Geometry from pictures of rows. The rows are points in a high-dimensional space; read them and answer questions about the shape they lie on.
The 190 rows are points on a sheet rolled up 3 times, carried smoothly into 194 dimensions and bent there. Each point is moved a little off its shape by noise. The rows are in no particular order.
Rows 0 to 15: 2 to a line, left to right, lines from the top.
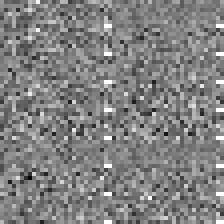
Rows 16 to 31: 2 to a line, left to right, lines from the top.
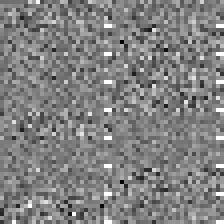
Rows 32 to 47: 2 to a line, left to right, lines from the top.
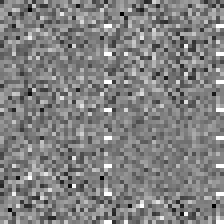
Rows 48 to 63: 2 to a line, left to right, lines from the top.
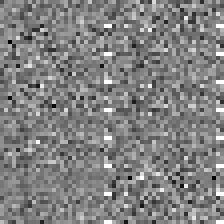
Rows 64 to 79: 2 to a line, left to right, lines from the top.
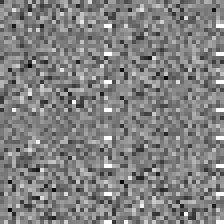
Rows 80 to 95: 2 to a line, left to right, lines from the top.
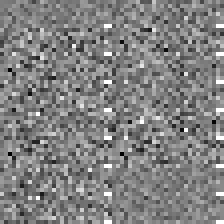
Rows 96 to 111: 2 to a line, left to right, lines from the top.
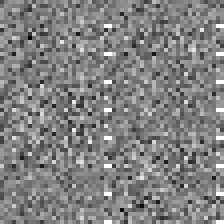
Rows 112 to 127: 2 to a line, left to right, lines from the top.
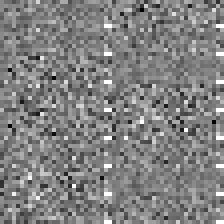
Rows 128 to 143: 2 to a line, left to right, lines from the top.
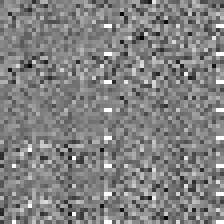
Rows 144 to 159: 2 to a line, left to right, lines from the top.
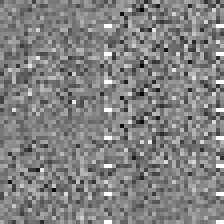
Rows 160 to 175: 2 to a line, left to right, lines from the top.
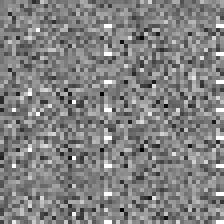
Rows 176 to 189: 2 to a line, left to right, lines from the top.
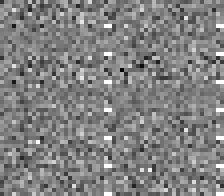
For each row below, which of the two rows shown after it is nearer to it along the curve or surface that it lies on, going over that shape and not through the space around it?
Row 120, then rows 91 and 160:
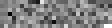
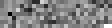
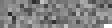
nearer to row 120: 91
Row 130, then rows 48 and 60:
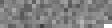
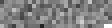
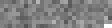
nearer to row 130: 60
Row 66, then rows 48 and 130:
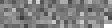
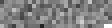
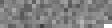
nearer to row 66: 48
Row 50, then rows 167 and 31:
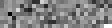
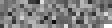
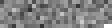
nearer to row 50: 167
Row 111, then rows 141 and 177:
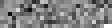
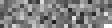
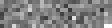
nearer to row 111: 141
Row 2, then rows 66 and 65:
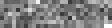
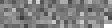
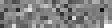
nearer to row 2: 65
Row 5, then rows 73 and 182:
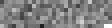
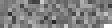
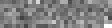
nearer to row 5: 182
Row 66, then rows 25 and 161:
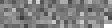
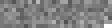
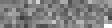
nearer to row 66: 161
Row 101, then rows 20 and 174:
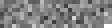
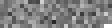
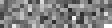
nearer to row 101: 20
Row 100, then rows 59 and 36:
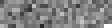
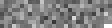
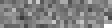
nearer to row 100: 36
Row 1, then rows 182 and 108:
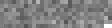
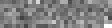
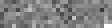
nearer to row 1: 108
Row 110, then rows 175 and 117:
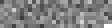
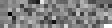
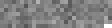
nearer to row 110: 117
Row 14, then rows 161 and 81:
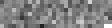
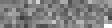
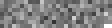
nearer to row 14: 161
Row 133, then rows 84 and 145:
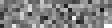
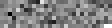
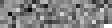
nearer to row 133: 84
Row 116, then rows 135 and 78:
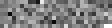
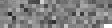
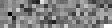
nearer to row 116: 78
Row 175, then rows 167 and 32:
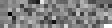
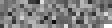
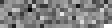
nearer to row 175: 167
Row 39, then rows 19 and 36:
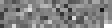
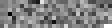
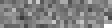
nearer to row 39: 36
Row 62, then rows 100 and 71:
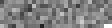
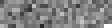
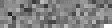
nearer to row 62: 100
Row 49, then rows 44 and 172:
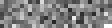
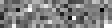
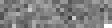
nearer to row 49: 44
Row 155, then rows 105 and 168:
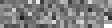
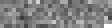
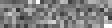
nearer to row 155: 168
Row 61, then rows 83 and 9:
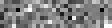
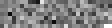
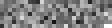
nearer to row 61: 9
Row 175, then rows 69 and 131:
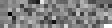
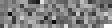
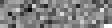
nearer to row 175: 69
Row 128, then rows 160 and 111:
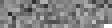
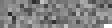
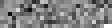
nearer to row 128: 160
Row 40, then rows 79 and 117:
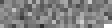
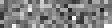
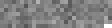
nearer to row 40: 117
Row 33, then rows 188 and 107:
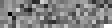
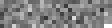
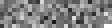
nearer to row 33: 107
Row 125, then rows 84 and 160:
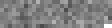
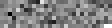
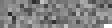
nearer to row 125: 160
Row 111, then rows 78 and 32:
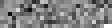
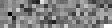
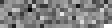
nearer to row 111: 78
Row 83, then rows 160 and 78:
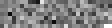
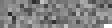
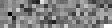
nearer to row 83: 78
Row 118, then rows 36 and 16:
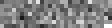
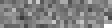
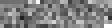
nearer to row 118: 16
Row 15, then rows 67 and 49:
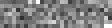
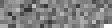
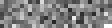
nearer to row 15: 67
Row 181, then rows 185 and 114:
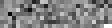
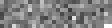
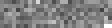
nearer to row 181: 185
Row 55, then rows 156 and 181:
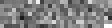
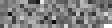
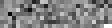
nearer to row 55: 181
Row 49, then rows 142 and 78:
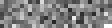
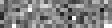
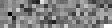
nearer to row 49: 142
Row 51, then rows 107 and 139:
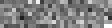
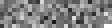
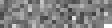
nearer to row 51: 139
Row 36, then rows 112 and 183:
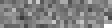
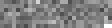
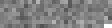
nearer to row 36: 112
